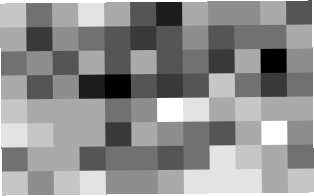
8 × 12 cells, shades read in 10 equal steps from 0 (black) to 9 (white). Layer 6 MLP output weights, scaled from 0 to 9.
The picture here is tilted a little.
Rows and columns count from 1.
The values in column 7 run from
1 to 9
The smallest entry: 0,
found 2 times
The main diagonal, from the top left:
7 2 3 1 4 6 3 8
